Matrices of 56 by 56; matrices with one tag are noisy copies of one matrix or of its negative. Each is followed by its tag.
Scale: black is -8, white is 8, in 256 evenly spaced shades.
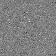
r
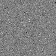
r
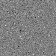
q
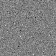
q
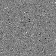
r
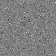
r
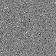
r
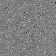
r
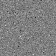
q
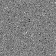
r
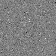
r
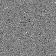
r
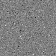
q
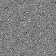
r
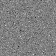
q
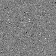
r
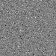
q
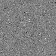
r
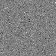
r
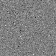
q
